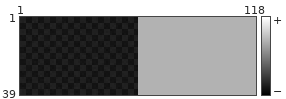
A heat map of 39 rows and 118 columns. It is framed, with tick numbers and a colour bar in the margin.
The table splits into one row of 2 panels. Panel 1,1: very low, checkered, faint in contrast. Panel 1,2: high, flat.
